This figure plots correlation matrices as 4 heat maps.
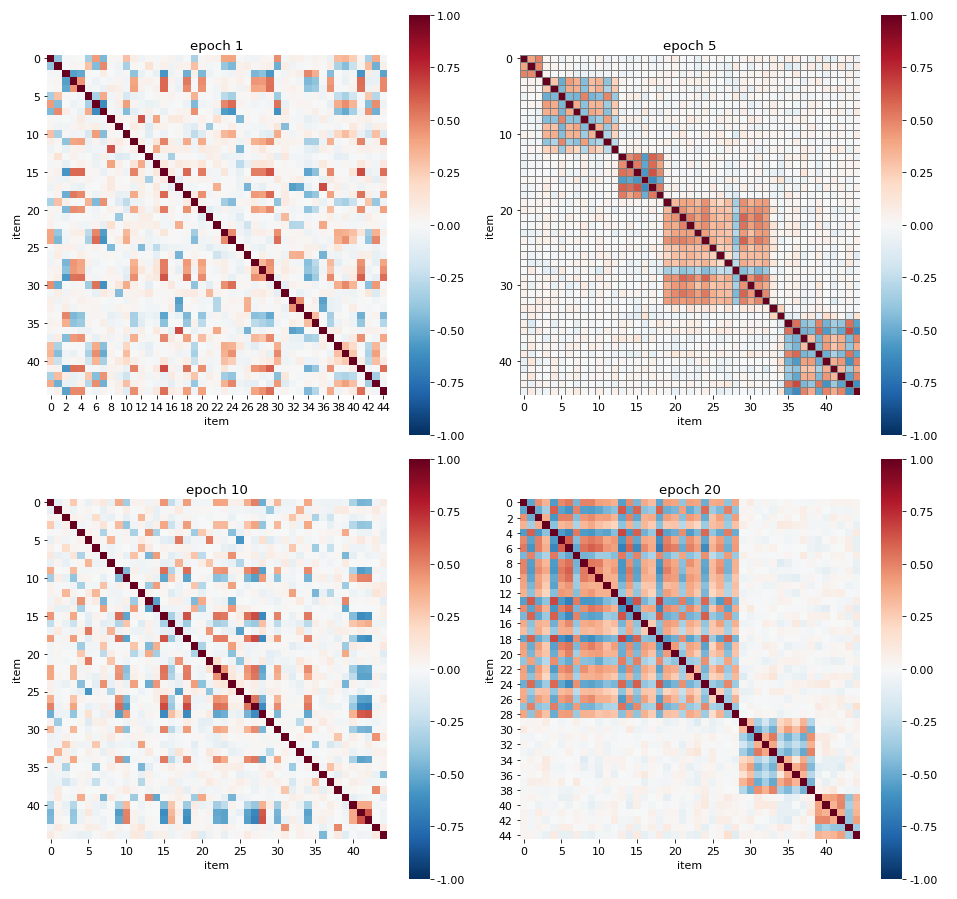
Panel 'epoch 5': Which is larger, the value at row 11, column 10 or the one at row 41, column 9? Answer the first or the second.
the second
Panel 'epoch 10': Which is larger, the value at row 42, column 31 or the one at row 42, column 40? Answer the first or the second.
the second
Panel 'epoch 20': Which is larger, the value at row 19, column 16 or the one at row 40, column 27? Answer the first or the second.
the first
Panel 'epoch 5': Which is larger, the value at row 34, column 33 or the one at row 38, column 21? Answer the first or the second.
the first
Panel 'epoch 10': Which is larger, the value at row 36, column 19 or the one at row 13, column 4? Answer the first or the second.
the second
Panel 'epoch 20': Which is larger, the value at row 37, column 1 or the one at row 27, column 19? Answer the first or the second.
the first
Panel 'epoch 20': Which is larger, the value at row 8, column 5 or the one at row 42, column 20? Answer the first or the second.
the first
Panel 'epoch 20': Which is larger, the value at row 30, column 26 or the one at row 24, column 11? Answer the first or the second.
the first
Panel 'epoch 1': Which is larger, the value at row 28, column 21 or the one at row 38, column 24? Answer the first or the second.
the second
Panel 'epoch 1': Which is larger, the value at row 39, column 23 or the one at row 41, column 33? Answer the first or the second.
the first
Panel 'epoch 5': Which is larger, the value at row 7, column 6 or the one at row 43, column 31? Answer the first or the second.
the first
